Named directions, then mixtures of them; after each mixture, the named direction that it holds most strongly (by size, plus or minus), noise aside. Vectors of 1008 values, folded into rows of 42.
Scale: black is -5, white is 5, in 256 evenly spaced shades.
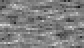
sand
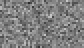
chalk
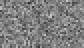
chalk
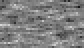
sand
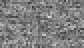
chalk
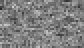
chalk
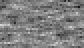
sand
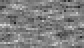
sand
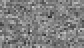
chalk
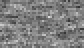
sand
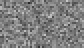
chalk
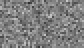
chalk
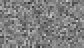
chalk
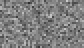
chalk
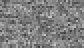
chalk
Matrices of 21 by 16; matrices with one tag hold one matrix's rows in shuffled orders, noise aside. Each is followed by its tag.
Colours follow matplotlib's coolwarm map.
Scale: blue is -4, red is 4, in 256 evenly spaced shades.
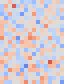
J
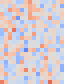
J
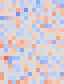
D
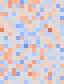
J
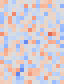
J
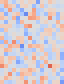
J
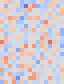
J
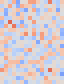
J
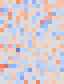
D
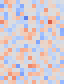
J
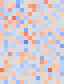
J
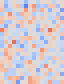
J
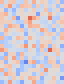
J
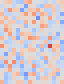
J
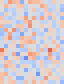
J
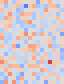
J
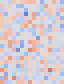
J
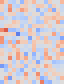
D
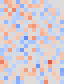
J
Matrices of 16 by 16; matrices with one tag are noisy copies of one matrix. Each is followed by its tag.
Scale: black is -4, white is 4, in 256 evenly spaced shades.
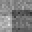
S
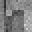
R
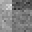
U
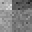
U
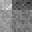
U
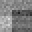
S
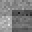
S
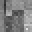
R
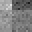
U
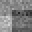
S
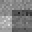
S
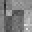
R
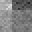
U
